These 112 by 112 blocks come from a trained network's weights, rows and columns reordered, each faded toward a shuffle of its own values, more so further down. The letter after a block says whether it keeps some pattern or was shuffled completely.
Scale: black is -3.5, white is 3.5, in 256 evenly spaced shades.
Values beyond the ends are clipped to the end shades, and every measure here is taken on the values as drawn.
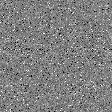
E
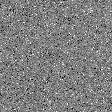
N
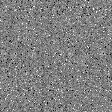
E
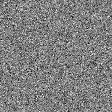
E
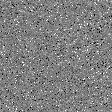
N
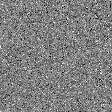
E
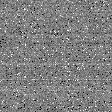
E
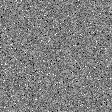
N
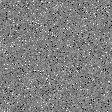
N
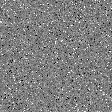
N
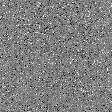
E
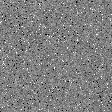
N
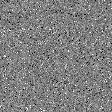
E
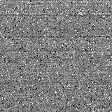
E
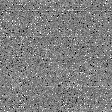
E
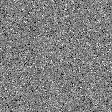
N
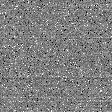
E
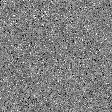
N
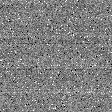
E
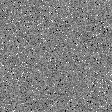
N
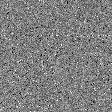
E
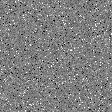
N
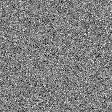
N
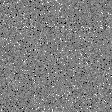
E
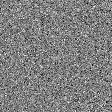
N
